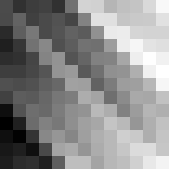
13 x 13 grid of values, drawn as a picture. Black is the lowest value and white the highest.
There are no lone odd cells. Streaks slant down to the right. The bottom left is the ninth with the lowest average. There is an overall slope up to the right.
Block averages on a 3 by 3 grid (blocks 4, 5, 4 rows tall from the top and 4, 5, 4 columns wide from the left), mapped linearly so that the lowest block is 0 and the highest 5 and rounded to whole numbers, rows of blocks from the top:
1 3 5 | 1 3 4 | 0 3 4
